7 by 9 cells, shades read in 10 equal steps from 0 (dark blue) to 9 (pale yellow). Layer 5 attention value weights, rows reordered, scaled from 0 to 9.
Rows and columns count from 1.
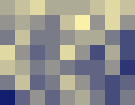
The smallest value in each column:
0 3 3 3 4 3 2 2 1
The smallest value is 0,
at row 7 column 1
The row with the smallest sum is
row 7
